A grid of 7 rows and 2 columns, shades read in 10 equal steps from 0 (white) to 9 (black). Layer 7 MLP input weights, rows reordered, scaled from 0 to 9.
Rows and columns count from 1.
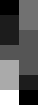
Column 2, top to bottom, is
5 5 6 6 6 8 9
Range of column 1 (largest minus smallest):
9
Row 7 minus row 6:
-3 1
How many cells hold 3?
2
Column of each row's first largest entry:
1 1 1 1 2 2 2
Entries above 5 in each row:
1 1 2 2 1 1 1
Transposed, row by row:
9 8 8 6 3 3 0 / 5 5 6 6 6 8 9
